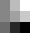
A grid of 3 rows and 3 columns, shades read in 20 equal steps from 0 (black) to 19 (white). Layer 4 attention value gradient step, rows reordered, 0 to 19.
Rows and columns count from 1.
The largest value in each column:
10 14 19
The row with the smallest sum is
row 3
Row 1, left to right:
10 14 19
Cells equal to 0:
1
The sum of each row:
43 37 11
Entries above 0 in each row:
3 3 2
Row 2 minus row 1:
0 -2 -4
